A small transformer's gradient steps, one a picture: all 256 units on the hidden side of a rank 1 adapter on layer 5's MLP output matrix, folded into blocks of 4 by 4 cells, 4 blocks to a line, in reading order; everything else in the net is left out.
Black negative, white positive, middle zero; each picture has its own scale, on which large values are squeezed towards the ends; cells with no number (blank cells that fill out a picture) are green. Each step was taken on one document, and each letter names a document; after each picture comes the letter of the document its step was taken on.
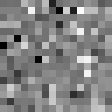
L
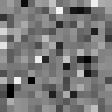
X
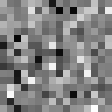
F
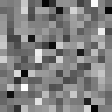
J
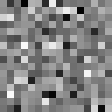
X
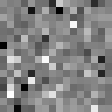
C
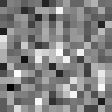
J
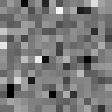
X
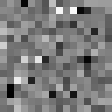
X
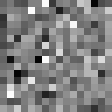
C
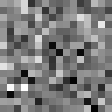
J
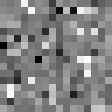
L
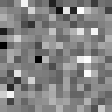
L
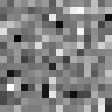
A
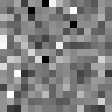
C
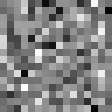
J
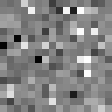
L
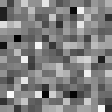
A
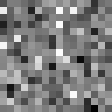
F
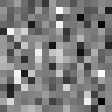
J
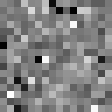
C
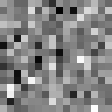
F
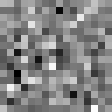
F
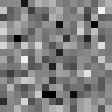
A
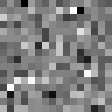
X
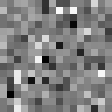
C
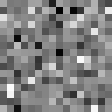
F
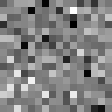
C
